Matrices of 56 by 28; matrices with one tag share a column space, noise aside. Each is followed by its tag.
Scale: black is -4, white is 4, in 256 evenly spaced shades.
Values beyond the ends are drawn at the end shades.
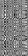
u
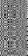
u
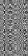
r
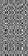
r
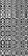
u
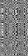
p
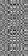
r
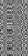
r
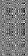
p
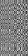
r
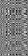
p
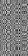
r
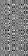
r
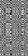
p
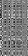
u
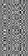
r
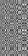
r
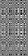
p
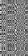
r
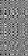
p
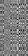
r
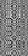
u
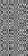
r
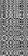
u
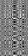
u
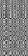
u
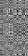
p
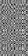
r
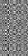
r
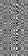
r
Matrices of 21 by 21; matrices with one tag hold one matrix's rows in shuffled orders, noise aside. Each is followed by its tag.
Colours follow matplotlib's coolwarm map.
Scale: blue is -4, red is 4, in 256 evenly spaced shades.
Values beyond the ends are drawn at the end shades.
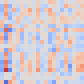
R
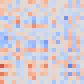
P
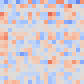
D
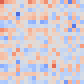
P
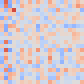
R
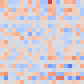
D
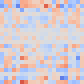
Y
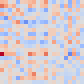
P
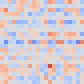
D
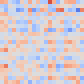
D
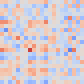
P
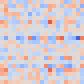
D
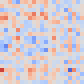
P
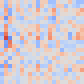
R
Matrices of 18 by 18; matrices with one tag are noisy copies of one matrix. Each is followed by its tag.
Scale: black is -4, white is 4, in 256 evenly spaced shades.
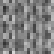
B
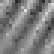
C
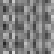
B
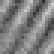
C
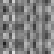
B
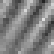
C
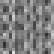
B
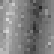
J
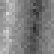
J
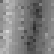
J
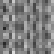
B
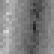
J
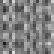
B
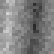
J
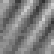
C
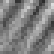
C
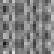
B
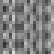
B
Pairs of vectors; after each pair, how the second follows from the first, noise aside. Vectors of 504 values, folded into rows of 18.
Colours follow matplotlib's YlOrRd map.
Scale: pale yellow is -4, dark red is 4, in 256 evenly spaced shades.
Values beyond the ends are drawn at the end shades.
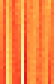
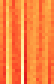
copied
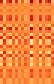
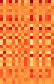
copied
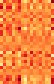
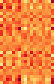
copied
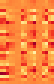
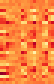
copied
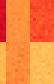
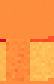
partly zeroed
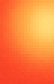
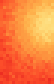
copied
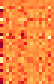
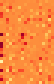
partly zeroed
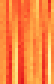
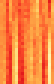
copied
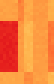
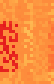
partly zeroed
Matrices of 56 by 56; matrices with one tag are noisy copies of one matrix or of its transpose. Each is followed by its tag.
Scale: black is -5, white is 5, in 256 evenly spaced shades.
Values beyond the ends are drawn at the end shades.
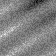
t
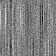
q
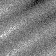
t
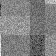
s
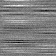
q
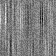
q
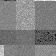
s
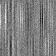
q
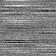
q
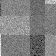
s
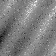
t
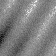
t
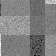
s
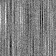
q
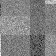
s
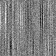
q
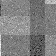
s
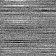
q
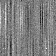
q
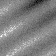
t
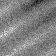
t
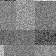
s
